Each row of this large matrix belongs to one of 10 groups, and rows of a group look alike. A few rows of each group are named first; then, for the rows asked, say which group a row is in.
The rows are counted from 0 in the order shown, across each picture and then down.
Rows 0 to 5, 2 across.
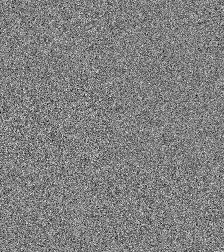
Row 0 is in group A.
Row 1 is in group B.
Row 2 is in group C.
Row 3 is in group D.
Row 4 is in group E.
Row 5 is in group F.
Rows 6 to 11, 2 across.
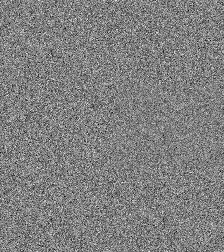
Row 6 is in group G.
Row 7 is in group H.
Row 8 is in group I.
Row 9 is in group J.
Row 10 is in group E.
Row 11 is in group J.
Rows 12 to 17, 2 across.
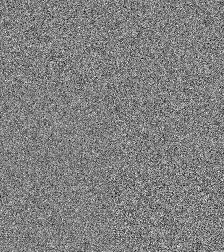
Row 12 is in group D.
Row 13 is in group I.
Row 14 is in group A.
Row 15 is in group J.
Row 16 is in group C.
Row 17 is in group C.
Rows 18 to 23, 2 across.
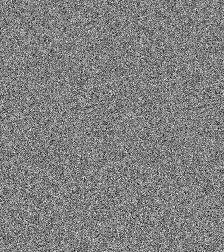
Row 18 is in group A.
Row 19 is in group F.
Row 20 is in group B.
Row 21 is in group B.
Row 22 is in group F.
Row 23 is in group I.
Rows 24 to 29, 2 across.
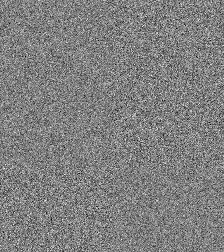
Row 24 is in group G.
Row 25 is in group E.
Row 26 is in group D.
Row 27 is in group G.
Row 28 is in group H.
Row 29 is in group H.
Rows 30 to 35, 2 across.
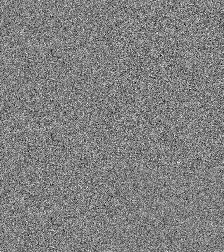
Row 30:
G
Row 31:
E
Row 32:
G
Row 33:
C
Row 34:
G
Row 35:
J
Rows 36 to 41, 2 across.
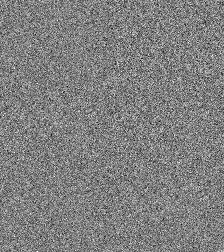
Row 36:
B
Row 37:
I
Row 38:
A
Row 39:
C
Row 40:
B
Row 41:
A
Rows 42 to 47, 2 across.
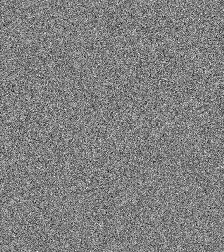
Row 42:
E
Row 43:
G
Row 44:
I
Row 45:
A
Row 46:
B
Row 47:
I
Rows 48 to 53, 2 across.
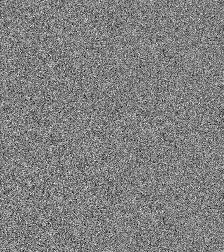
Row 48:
E
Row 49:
G
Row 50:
D
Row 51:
G
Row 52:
E
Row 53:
G
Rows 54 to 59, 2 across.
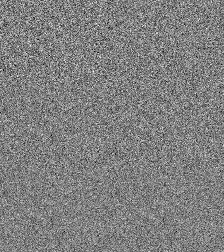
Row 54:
F
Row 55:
E
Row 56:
J
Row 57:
F
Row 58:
J
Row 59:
J
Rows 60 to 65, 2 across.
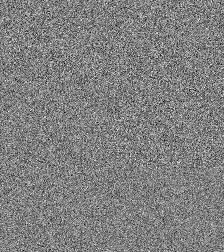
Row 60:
D
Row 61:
E
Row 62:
E
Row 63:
C
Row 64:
E
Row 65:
J
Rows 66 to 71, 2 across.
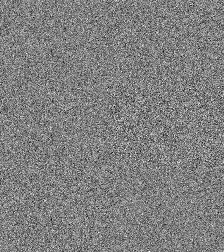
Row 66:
G
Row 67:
H
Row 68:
J
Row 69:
C
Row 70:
H
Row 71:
B
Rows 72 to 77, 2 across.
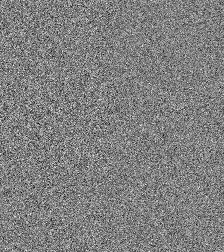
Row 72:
C
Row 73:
B
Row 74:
F
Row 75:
J
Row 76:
D
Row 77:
E
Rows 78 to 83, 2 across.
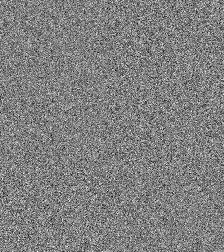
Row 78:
F
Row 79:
F
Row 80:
J
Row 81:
F
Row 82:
C
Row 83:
C
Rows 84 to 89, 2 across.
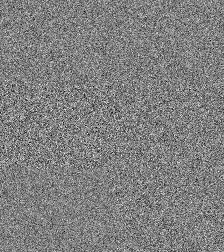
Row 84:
D
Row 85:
E
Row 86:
I
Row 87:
C
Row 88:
J
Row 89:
D
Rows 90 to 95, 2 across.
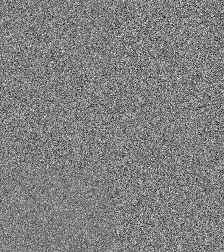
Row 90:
D
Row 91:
C
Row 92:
H
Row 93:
B
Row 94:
A
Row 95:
I
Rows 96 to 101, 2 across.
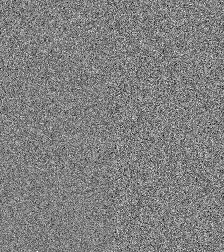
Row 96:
A
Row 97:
J
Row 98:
J
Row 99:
I
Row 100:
B
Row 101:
I
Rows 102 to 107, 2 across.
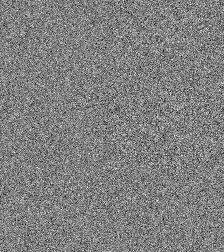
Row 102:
I
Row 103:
A
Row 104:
B
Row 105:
J
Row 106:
G
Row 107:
H
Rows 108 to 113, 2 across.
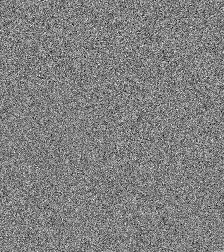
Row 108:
E
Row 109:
D
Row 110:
B
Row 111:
I
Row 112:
C
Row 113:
G
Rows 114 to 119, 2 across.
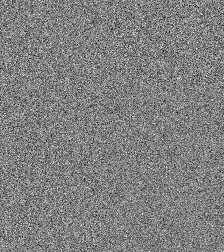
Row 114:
I
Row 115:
C
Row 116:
H
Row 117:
J
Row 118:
I
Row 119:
B
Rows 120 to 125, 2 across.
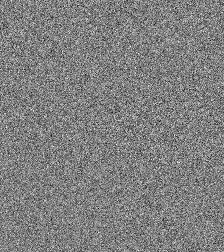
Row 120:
C
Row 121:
A
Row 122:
H
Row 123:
C
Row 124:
H
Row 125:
D
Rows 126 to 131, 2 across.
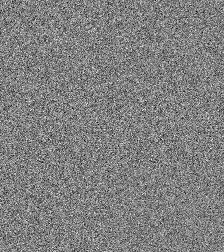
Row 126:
A
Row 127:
D
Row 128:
E
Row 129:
E
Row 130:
F
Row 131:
E
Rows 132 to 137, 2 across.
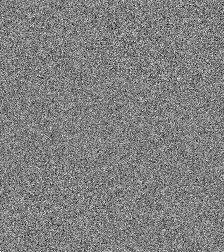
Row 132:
E
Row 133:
C
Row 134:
J
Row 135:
E
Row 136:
G
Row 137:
D
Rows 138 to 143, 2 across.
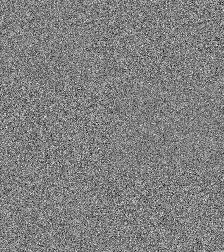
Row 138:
B
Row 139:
B
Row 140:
H
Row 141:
J
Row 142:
E
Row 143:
C
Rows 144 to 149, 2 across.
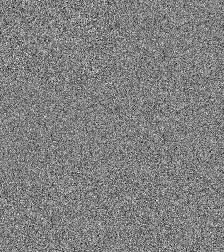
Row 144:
A
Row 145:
J
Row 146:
H
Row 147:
J
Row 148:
J
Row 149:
H
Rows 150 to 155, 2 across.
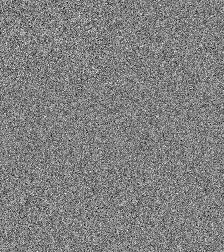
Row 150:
A
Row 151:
D
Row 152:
H
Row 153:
H
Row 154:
I
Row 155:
I
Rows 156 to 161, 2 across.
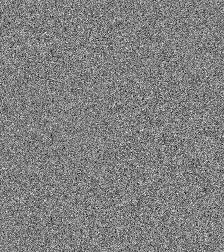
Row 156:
G
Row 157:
D
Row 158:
J
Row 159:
D
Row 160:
H
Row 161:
I
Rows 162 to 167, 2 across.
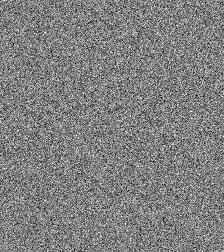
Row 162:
H
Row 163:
I
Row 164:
F
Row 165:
D
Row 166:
H
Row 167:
G
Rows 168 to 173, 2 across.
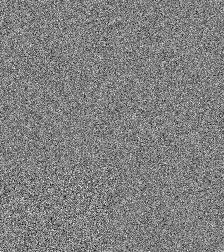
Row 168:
B
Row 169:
D
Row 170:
F
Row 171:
G
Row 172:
G
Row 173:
B
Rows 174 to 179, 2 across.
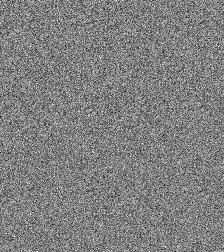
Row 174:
B
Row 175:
H
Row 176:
A
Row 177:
C
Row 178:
B
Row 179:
C
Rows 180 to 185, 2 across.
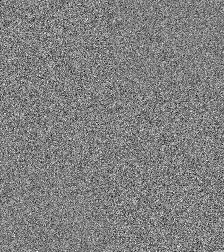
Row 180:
E
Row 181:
D
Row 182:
H
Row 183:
D
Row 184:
B
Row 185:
C
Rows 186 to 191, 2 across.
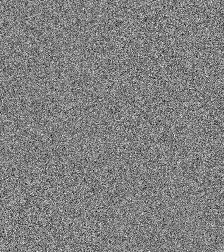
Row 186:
F
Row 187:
E
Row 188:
J
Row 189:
C
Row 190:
I
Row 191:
B
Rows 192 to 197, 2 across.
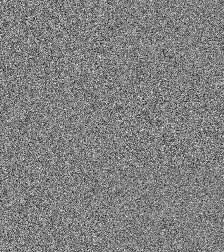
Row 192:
F
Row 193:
G
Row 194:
I
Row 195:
D
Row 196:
I
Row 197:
D
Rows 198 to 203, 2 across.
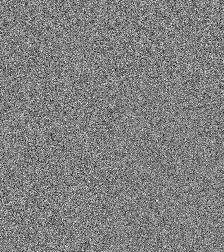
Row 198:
F
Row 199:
F
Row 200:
G
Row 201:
B
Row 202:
C
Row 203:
H
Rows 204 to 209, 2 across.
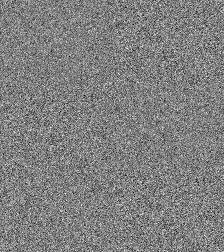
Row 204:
A
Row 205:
D
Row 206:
D
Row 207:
J
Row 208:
I
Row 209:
D
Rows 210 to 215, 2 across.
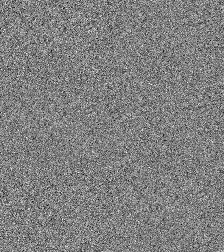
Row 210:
A
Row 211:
B
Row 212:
A
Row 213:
B
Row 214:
C
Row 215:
A
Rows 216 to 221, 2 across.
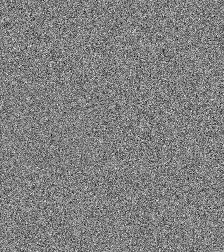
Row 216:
D
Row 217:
G
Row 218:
B
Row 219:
F
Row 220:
E
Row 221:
H
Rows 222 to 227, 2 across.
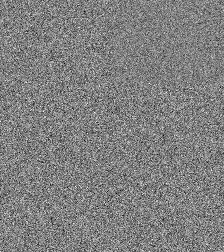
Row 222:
D
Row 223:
B
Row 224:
E
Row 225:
J
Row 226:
G
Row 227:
E
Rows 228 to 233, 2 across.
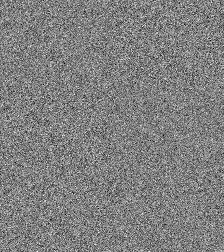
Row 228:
D
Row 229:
E
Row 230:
D
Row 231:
J
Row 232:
E
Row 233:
B
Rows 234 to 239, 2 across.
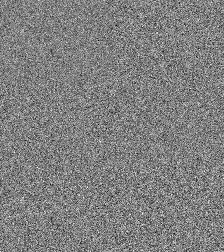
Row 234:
G
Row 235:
E
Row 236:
B
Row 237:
C
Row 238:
G
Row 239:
F
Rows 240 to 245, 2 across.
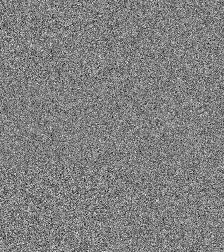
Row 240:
J
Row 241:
I
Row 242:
J
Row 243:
A
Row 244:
F
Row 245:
H
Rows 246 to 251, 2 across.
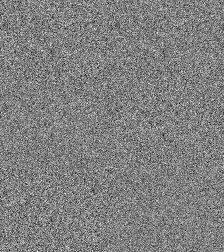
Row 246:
J
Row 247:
J
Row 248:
A
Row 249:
G
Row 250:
I
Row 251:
H
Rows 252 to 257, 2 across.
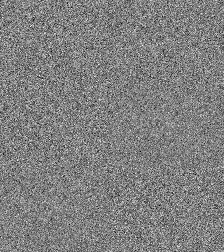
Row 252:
E
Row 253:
G
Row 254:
F
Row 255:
A
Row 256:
A
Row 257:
C
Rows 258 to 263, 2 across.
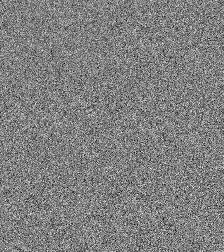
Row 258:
J
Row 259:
G
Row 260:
A
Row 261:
G
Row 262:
D
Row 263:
G
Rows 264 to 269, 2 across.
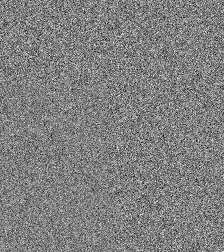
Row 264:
F
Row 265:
C
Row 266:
J
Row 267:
I
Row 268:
I
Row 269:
D
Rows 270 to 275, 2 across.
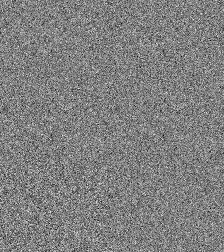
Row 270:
A
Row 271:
G
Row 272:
J
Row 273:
J
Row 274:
F
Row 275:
I
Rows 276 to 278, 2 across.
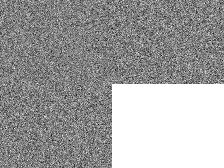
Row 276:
B
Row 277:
F
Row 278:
H
